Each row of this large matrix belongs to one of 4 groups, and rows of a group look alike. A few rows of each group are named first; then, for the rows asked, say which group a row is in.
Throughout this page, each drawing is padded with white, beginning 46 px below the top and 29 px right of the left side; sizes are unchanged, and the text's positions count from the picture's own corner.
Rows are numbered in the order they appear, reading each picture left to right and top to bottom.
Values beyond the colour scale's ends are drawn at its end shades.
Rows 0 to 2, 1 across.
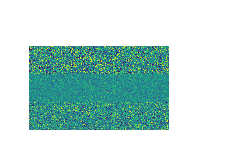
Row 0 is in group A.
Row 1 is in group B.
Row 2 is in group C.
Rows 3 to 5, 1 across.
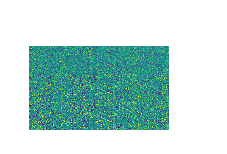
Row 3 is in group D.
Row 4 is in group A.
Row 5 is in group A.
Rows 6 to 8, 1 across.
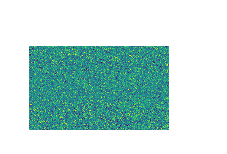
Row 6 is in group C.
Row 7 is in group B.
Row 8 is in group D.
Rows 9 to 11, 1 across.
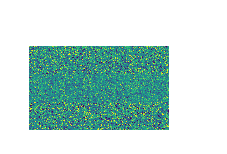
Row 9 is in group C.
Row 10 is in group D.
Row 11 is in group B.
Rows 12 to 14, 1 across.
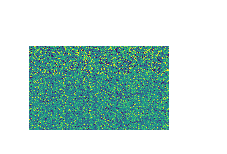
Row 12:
B
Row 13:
D
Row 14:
D
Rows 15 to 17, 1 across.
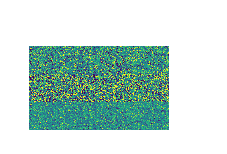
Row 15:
D
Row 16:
A
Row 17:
D
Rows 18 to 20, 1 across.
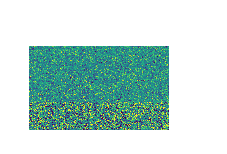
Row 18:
C
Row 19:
A
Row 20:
D
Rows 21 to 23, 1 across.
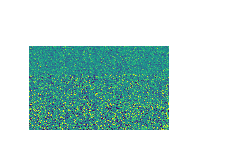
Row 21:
D
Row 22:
A
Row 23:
D
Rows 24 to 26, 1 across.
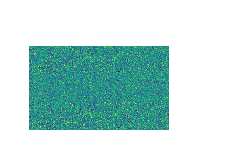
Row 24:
A
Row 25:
D
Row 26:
A
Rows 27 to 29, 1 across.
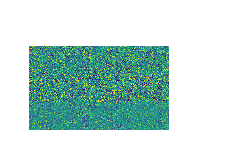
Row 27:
D
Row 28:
B
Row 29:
A
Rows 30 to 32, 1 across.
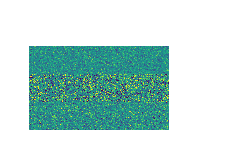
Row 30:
B
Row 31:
D
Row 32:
C
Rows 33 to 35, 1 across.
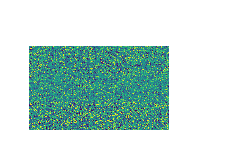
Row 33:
D
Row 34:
A
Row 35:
A
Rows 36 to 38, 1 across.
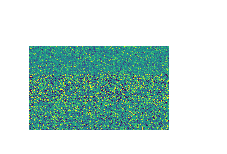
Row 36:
A
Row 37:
D
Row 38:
C
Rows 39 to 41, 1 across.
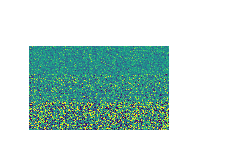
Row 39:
D
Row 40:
C
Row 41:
D
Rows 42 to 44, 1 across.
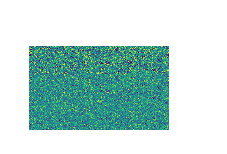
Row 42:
B
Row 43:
B
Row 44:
C
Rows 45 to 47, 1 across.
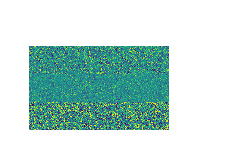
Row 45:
B
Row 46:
A
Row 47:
C
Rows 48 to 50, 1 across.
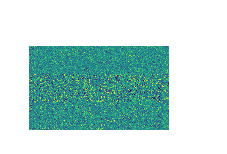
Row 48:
C
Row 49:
B
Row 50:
B
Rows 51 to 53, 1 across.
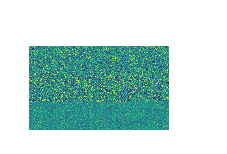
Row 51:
C
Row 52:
B
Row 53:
D
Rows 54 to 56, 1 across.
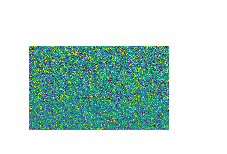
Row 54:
C
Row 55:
D
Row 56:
B
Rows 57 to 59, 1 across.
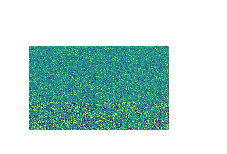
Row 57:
C
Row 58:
A
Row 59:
A
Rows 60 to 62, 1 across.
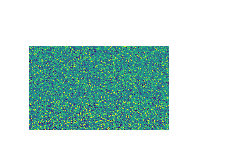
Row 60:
A
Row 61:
B
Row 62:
A
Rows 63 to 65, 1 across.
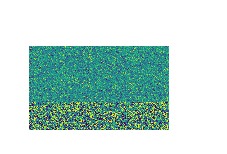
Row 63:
D
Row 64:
C
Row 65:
C
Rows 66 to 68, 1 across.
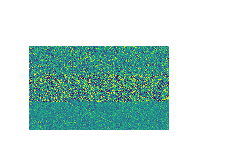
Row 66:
A
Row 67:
B
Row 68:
A
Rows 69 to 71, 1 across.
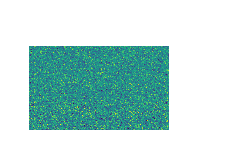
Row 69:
B
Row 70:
C
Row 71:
C
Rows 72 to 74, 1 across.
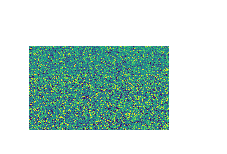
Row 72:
D
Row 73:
C
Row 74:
D
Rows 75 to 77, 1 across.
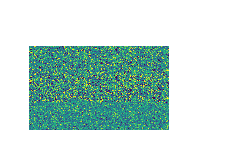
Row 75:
B
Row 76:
B
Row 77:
C
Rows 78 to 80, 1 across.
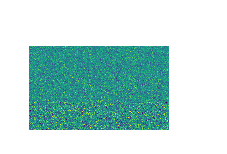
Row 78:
D
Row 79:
B
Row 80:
C
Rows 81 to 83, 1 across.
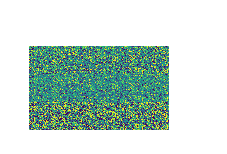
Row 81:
C
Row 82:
C
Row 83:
C
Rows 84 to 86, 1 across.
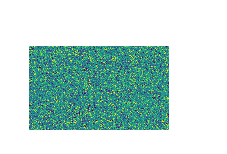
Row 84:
C
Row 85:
B
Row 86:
A
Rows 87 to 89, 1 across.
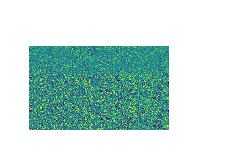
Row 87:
A
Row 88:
B
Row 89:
B
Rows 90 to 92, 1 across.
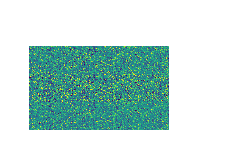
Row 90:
A
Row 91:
A
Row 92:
A
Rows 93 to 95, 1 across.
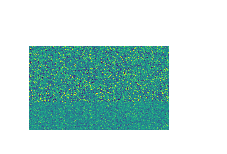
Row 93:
D
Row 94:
A
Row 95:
D
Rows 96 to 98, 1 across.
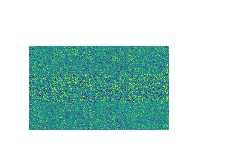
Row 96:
C
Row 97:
C
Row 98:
D
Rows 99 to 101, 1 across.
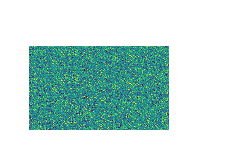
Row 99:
C
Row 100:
C
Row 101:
A
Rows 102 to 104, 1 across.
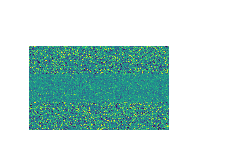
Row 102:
C
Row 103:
A
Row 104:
B
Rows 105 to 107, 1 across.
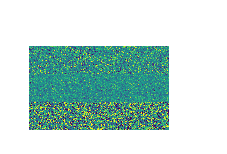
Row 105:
A
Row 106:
C
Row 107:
B
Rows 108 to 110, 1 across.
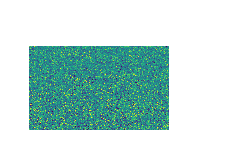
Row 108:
C
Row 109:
A
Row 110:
D
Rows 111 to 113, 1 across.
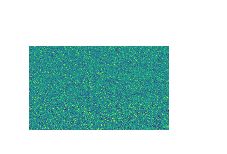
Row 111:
B
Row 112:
D
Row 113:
B
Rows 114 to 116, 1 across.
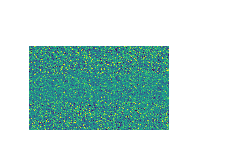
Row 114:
B
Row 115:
B
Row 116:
A
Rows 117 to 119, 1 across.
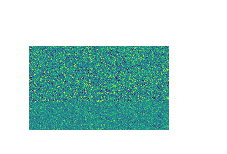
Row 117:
D
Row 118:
B
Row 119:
B
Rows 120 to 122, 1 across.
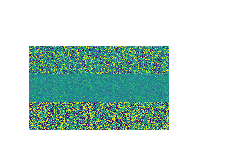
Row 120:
B
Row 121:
C
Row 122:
D
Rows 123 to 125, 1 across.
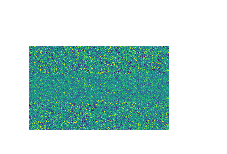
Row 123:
B
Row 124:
B
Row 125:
A
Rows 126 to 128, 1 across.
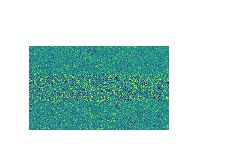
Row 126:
A
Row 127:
B
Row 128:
B
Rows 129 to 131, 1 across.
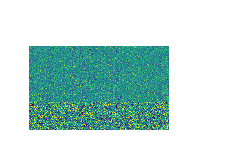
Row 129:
A
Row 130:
A
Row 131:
C
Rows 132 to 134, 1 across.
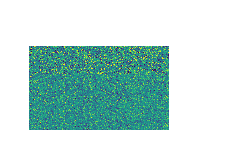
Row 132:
B
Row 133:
D
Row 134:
D
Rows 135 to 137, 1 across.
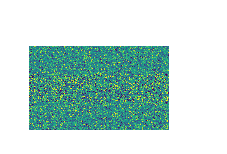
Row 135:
B
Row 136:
C
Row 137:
C
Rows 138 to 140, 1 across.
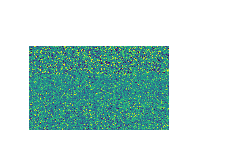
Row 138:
B
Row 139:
A
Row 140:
D
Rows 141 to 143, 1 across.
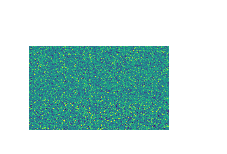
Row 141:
D
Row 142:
B
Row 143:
B
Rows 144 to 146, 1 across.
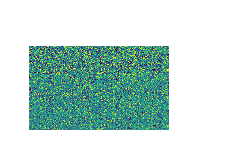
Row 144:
B
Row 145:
A
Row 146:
B
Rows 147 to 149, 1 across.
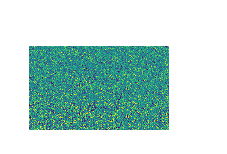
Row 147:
C
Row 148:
A
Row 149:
A
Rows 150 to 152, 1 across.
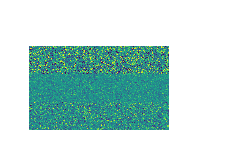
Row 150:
D
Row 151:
A
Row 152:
B
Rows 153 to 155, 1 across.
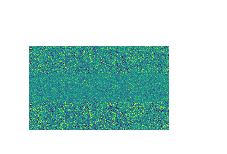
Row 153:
D
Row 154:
C
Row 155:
D
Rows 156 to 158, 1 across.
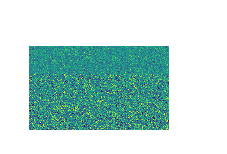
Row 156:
C
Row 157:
B
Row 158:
C
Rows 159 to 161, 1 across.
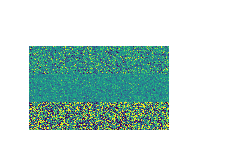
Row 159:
D
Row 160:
C
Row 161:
D
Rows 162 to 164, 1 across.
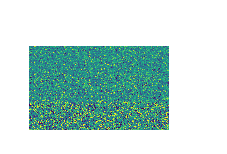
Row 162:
B
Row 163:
B
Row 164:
A
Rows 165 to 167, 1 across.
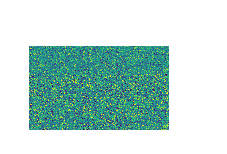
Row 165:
D
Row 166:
C
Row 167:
D
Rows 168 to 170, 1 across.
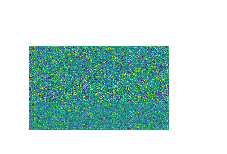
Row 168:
C
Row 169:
A
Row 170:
C
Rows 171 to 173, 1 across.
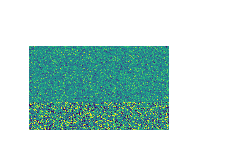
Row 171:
C
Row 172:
D
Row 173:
A
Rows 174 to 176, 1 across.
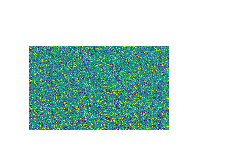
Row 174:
A
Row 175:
B
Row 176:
B
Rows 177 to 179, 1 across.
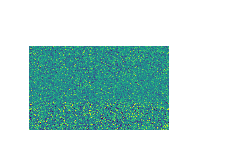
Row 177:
D
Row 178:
A
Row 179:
D
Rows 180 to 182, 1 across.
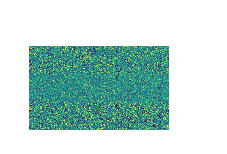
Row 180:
A
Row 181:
B
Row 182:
B
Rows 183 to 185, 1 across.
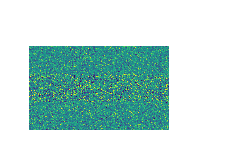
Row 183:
A
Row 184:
A
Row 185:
C
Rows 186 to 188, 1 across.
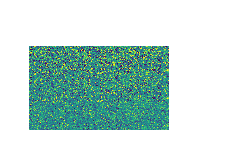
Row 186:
B
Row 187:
B
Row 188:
D
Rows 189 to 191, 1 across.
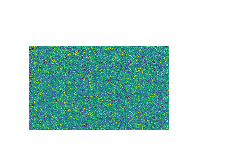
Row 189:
C
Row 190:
D
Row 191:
C
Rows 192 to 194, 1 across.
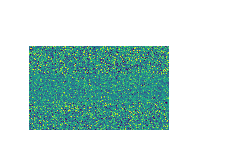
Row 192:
D
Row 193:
B
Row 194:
C
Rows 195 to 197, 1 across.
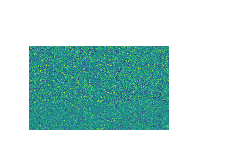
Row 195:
A
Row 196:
B
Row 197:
B
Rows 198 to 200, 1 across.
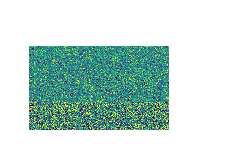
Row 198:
C
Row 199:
B
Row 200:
C
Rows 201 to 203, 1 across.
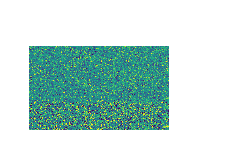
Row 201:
A
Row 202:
B
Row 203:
B
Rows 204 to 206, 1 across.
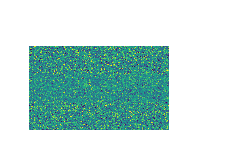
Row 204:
B
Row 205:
B
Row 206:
C
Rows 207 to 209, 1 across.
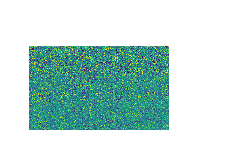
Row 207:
C
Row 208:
A
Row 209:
D
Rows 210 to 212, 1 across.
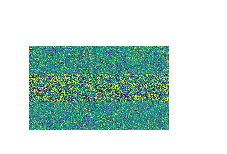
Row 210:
D
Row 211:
C
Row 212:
A
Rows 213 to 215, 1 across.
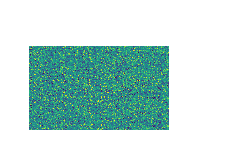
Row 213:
D
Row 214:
B
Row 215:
B
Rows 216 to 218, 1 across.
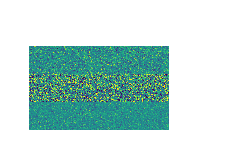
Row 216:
B
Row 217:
C
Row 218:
A
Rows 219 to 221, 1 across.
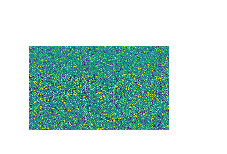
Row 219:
A
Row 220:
A
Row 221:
B
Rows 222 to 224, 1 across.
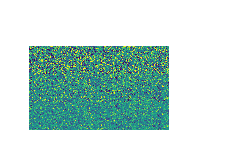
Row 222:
A
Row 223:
B
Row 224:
B
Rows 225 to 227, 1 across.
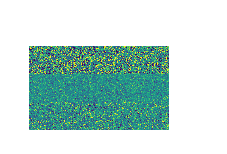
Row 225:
A
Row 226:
D
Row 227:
A
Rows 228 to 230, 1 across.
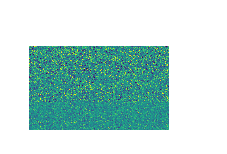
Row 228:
C
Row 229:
A
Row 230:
A
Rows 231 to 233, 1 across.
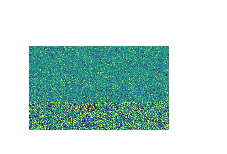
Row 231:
B
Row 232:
C
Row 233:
A
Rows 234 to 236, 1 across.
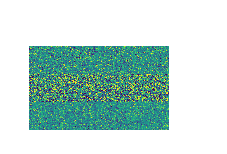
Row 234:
A
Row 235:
C
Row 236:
D
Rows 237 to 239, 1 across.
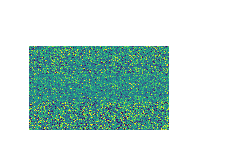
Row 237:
C
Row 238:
C
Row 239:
D
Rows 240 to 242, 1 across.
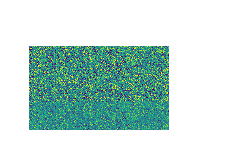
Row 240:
D
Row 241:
C
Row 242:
D
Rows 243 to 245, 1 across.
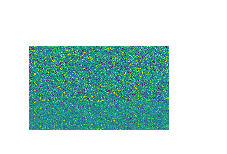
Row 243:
C
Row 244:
B
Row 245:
B
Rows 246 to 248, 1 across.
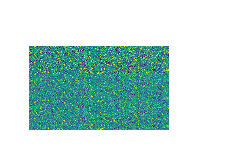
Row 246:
B
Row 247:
B
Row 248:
B
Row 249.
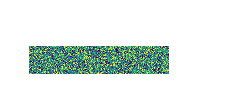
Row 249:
B
